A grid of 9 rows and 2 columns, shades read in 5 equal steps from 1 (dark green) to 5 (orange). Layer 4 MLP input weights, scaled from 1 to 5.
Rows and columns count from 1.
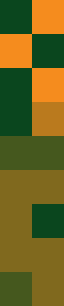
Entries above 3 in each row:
1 1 1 1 0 0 0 0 0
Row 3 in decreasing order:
5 1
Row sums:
6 6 6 5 4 6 4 6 5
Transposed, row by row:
1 5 1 1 2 3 3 3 2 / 5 1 5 4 2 3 1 3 3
